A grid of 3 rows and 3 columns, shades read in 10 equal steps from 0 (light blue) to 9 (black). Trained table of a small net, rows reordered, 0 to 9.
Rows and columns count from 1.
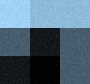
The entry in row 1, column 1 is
0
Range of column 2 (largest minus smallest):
8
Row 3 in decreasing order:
9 8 5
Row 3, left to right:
8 9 5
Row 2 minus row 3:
-3 -1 0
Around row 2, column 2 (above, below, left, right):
1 9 5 5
